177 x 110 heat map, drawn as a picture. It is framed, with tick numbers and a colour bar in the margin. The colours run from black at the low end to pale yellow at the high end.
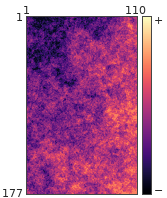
Stripes: none. Ninth with the lowest average: top left. Slope: up to the bottom right. Average level on the scale: 40%. Mirror symmetry: none.
